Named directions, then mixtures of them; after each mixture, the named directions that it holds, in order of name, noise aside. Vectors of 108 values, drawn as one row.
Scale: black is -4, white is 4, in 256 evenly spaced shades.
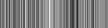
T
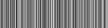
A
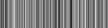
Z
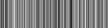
Z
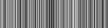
A, T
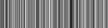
T, Z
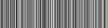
A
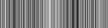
T, Z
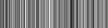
T, Z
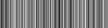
A, Z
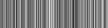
A, T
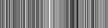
T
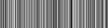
A, Z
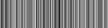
A, Z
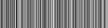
A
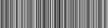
A, Z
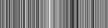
T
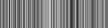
A, T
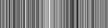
T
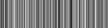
Z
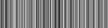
A, Z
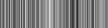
T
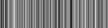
Z
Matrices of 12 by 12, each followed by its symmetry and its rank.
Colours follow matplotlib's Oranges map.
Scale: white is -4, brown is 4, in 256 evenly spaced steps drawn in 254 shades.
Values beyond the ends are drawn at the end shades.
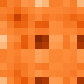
symmetric, rank two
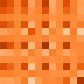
symmetric, rank two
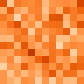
neither, full rank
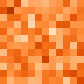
neither, full rank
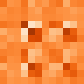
symmetric, rank two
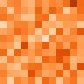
neither, full rank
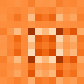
symmetric, rank one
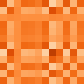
symmetric, rank one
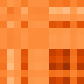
symmetric, rank one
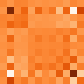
symmetric, rank two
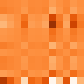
neither, rank one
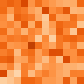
neither, full rank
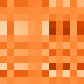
neither, rank one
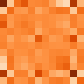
symmetric, rank two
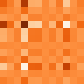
symmetric, rank one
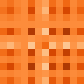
symmetric, rank one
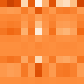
neither, rank one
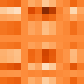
neither, rank one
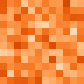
neither, full rank
